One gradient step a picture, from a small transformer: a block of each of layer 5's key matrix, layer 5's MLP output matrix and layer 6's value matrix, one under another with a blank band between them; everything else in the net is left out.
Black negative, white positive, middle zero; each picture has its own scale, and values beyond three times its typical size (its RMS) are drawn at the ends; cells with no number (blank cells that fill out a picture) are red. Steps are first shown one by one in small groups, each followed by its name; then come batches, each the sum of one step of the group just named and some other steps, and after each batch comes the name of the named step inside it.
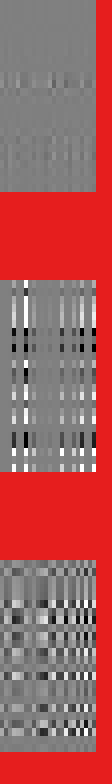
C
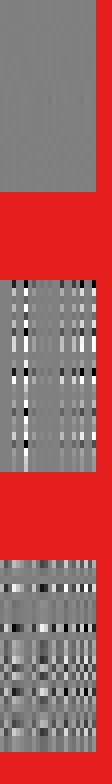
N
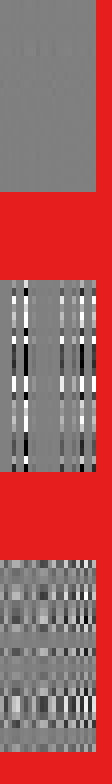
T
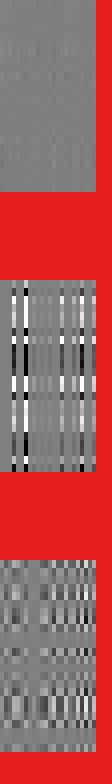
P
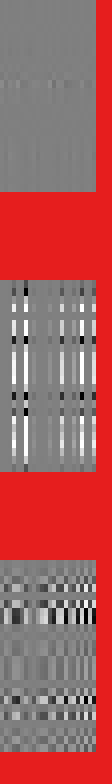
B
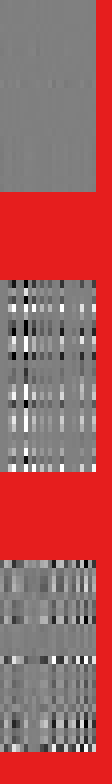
T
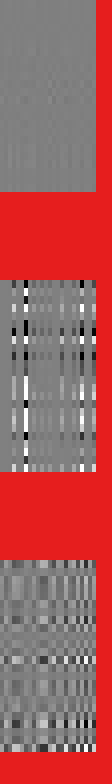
T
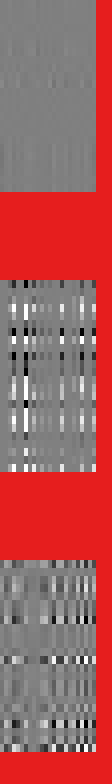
P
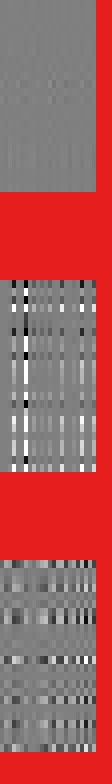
B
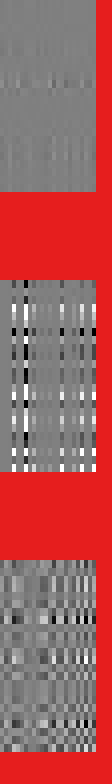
C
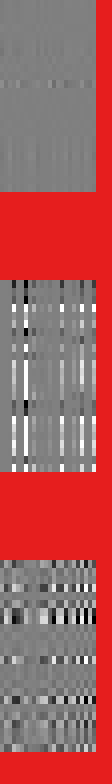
B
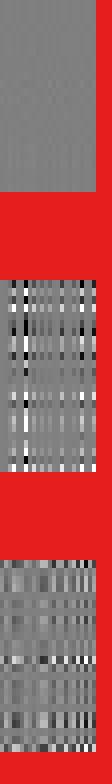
N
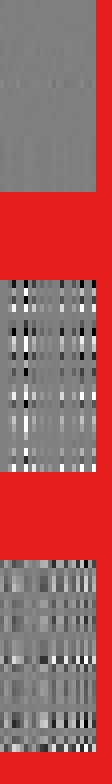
N
